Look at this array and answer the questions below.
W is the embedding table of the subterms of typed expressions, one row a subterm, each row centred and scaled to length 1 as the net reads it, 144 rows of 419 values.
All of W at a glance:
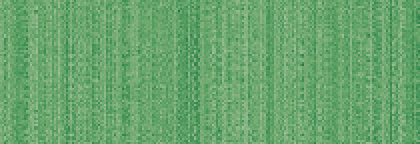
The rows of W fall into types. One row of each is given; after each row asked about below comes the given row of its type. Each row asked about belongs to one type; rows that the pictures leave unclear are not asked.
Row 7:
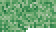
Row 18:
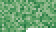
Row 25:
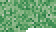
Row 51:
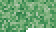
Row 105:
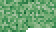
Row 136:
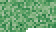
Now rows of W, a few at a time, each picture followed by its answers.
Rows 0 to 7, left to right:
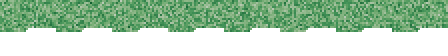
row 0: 25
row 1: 105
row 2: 25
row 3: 136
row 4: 51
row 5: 25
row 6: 7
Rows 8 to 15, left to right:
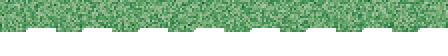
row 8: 18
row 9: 18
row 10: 136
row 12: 136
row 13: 105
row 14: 18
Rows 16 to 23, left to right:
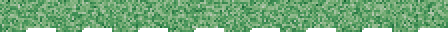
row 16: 105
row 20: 136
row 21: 105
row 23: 18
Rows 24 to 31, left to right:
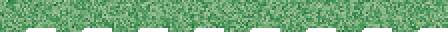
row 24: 7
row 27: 18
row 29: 136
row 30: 51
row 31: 7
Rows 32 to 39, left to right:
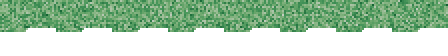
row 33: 7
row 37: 105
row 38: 51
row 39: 7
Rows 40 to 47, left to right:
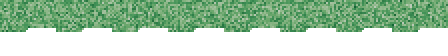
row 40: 51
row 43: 136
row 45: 136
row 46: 136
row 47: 51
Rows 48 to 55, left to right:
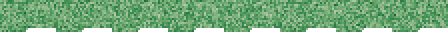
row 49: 7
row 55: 51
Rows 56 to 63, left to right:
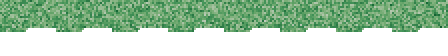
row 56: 105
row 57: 25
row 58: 7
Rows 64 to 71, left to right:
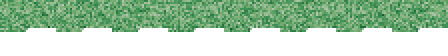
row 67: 136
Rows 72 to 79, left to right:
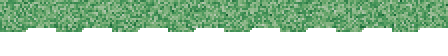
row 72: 7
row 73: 136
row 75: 7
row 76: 51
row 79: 18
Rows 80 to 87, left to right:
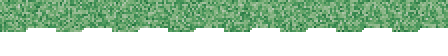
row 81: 25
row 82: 18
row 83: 7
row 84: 51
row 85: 136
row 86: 51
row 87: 51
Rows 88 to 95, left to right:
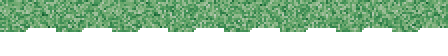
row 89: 105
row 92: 105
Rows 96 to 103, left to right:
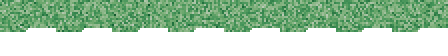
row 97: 51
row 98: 51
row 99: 18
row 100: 136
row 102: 7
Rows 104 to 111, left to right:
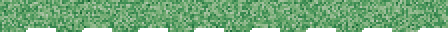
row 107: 18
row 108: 51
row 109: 25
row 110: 136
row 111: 25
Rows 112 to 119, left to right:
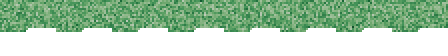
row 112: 51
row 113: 136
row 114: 105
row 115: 105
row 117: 25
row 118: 105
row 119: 136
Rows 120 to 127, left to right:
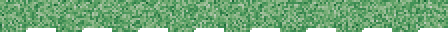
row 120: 18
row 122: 105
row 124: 18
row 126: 136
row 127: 105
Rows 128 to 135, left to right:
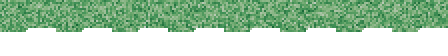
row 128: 136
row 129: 136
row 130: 25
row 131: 7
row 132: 18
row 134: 105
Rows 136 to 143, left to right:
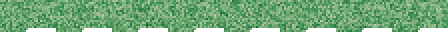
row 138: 25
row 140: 7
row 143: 51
